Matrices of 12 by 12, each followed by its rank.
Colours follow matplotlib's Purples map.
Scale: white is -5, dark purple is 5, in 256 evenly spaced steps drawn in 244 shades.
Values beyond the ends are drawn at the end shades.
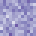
full rank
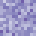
full rank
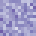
full rank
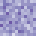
full rank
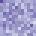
full rank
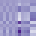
one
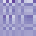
one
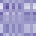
one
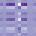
one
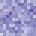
full rank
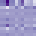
one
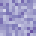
full rank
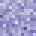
full rank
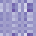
one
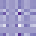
one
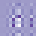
one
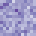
full rank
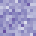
full rank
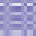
one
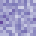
full rank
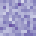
full rank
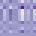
one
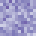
full rank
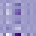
one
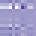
one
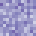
full rank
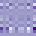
one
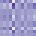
one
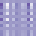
one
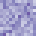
full rank
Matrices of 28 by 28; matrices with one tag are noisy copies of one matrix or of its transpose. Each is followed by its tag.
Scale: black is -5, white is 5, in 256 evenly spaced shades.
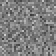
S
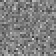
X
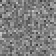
X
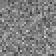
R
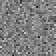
S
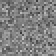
R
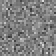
S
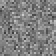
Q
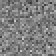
R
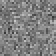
Q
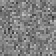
Q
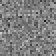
X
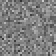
S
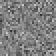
S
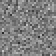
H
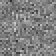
Q
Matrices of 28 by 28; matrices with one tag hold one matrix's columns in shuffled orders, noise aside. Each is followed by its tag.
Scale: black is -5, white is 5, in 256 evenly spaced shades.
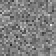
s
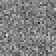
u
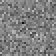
u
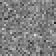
u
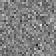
s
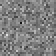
u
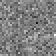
u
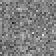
u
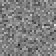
s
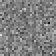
u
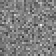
s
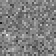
u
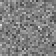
s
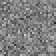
u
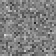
u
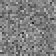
u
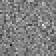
s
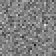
s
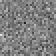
u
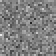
u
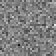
s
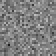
s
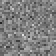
u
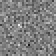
s
